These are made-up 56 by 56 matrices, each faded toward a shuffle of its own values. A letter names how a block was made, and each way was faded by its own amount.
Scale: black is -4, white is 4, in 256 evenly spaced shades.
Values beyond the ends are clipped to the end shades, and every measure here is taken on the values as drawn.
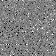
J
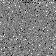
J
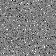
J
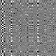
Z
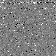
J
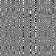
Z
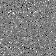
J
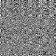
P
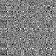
P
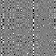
Z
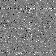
J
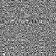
P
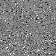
J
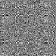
P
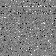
J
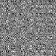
P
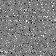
J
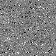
J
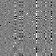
Z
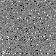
J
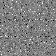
J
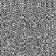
P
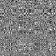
P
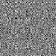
P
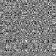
P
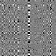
Z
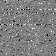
J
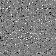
J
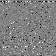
J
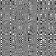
Z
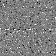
J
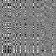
Z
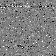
J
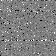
J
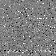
J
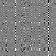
Z
